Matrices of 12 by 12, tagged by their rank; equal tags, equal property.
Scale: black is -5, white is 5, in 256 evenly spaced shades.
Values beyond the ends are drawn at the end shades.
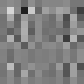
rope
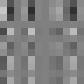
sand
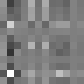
rope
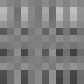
sand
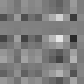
sand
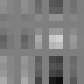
sand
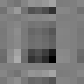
sand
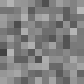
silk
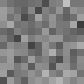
silk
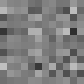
rope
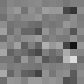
rope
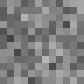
silk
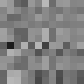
rope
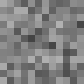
silk
